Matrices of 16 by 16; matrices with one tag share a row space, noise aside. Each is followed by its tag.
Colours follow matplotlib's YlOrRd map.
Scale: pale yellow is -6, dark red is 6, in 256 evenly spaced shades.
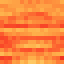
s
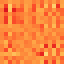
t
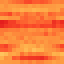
s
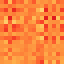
t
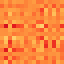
t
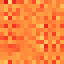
t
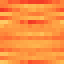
s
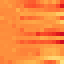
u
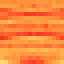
s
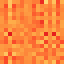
t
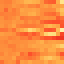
u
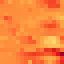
u
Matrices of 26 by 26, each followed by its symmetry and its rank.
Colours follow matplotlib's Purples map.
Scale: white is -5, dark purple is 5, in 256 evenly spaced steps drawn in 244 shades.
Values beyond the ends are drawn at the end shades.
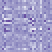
neither, rank three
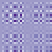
symmetric, rank one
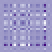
symmetric, rank one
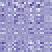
neither, rank three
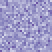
antisymmetric, full rank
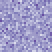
antisymmetric, full rank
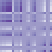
symmetric, rank one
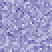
neither, full rank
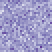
neither, full rank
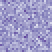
antisymmetric, full rank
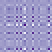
symmetric, rank one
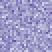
neither, full rank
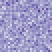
antisymmetric, full rank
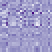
neither, rank three
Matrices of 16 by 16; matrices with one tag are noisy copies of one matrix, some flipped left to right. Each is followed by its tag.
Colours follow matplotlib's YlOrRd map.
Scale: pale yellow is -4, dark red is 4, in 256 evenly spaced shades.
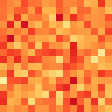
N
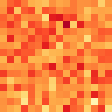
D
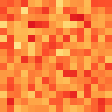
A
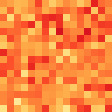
D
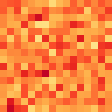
A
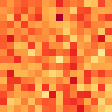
N
